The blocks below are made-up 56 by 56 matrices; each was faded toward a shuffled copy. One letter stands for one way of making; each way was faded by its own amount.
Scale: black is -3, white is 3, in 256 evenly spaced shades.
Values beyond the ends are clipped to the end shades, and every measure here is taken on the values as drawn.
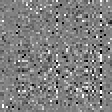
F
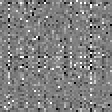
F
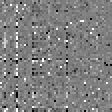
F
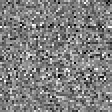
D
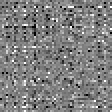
F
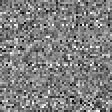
D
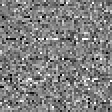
D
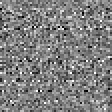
D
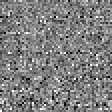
D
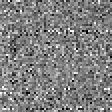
D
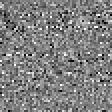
D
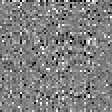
F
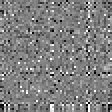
F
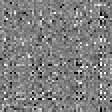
F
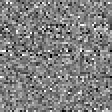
D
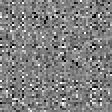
F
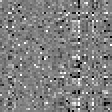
F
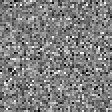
D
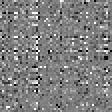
F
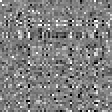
F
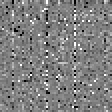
F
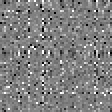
F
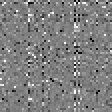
F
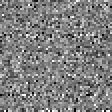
D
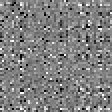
F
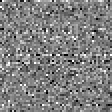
D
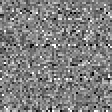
D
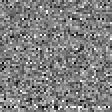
D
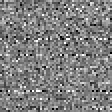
D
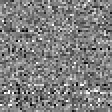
D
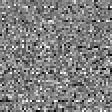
D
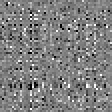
F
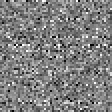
D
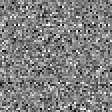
D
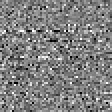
D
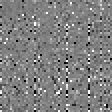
F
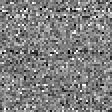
D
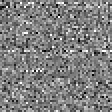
D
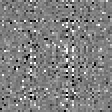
F
